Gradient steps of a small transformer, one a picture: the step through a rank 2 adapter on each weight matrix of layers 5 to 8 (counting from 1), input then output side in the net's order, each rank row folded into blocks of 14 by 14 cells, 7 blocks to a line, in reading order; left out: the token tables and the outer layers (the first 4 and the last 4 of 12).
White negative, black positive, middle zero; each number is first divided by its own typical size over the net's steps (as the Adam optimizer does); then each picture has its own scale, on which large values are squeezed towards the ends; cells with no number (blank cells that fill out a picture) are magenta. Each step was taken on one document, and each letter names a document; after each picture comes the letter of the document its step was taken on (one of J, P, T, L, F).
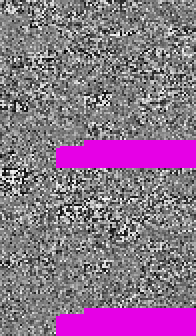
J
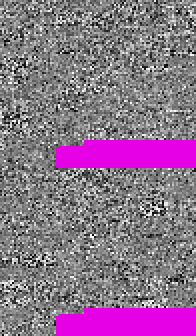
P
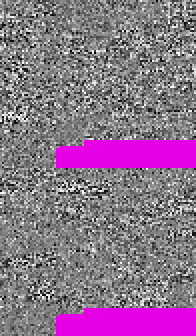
P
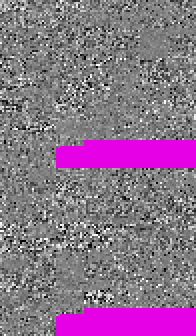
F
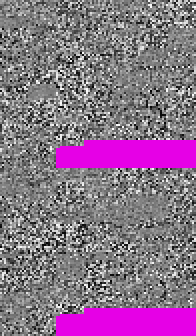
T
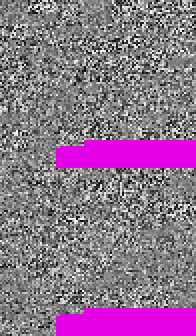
J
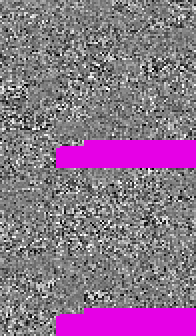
F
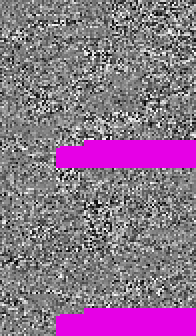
P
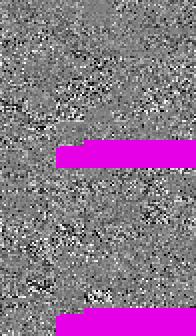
F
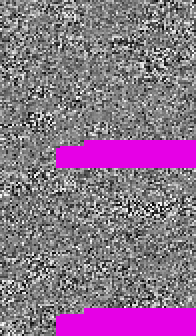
P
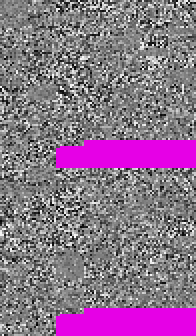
T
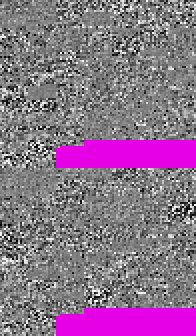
T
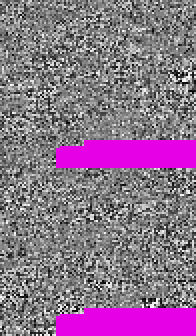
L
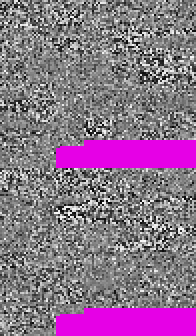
J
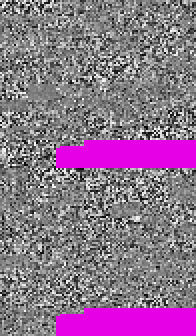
J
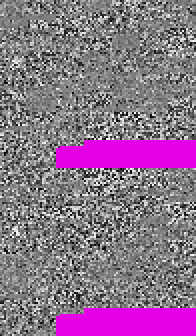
J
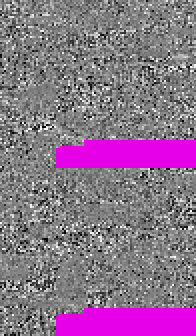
F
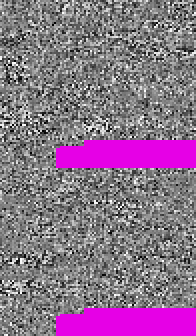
P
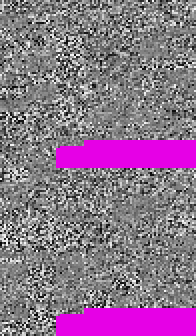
T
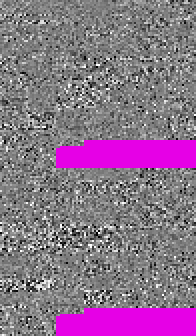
F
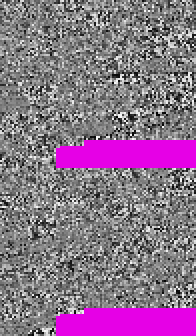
L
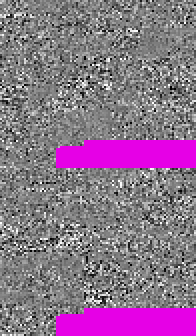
F
